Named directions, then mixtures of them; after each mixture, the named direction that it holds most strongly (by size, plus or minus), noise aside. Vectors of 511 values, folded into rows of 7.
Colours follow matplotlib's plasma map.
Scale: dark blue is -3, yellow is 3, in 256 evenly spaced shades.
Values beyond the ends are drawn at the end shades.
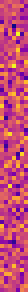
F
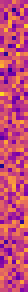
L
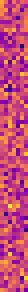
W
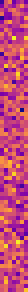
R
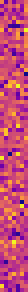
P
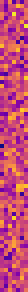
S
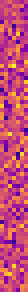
F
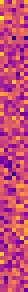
R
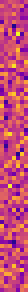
F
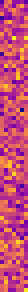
R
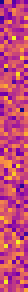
R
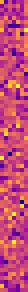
P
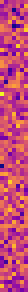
L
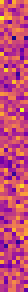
R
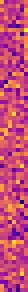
P
